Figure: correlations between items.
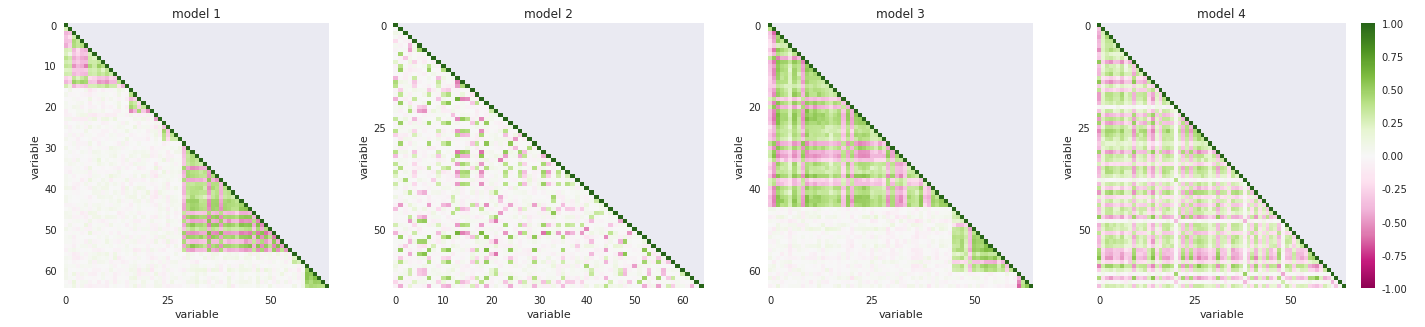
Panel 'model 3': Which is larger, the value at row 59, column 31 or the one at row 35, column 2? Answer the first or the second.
the second
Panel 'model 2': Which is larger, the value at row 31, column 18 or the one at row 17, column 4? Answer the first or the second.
the second
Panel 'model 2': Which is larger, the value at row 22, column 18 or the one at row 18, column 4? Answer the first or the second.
the second
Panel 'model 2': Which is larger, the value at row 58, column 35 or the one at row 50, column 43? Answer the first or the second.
the first
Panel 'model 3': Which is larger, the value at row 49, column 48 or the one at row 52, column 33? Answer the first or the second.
the second
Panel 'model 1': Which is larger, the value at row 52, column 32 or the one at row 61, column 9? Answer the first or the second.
the first
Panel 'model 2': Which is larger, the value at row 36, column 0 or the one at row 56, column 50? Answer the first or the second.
the first
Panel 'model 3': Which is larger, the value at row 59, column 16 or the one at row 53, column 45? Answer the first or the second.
the second
